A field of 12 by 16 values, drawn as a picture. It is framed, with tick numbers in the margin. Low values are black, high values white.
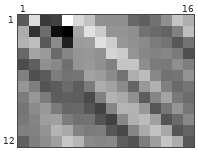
Grain: diagonal, down to the right. Odd patch: rougher, in the top left. Roughest part: top left.
